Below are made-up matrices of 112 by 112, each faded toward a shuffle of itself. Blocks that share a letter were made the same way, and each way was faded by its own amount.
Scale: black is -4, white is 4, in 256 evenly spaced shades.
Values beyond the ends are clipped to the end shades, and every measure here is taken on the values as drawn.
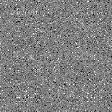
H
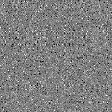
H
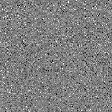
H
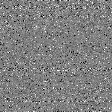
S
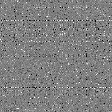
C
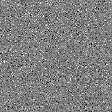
H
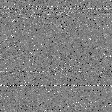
S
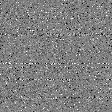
S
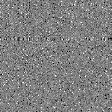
H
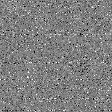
S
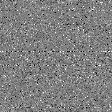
S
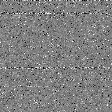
S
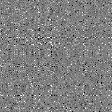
C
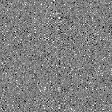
H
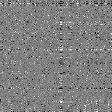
C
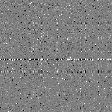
C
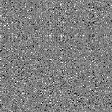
H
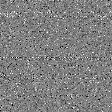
S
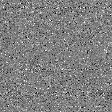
S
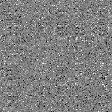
H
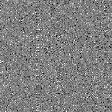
H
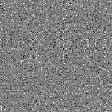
H
